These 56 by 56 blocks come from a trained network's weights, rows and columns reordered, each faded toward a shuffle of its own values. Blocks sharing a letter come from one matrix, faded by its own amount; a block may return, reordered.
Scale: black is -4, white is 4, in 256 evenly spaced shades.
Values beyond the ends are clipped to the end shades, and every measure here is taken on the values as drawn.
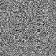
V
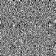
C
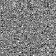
C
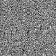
V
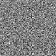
V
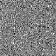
C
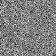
V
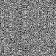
V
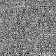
C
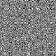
C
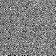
C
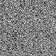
V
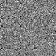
V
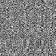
V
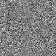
V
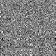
C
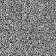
V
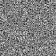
V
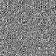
C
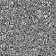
C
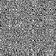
C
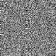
V
